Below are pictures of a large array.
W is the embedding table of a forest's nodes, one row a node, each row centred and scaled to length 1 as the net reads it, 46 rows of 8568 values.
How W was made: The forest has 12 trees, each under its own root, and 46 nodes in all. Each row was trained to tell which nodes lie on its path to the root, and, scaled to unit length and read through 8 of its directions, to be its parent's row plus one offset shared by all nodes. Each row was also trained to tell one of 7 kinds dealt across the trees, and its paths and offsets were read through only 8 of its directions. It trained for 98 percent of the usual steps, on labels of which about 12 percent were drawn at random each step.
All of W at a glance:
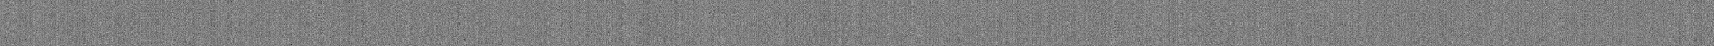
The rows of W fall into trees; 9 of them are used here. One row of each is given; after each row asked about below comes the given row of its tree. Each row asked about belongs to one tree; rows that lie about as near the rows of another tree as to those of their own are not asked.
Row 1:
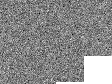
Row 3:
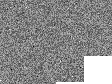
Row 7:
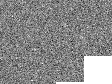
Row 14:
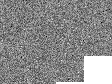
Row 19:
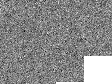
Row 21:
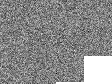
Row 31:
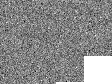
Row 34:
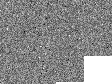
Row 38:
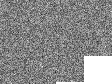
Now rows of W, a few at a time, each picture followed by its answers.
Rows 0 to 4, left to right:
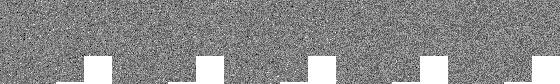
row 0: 31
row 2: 34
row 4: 38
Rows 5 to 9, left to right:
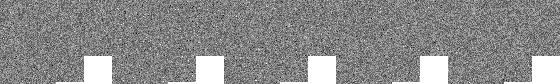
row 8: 38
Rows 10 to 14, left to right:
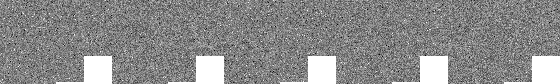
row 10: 34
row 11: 19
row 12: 7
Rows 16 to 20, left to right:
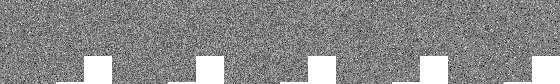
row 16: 34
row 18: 1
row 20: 1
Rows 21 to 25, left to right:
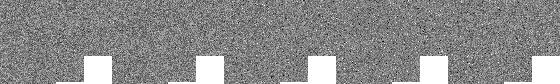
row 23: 38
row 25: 31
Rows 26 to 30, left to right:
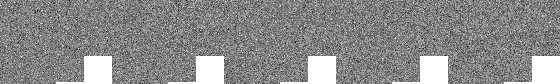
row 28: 7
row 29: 34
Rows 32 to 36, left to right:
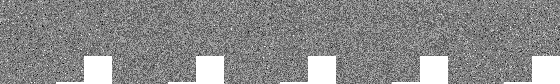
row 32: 19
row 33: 1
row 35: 7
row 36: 14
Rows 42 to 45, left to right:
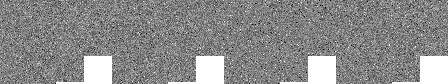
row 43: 19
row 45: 21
